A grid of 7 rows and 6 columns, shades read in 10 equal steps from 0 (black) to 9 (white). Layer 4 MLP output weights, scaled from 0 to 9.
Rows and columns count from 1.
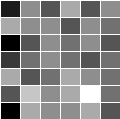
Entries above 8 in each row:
0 0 0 0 0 1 0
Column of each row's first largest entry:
4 1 3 3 1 5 2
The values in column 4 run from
3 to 6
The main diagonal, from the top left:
1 5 5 4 5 4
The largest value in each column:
6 7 5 6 9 5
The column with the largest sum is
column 5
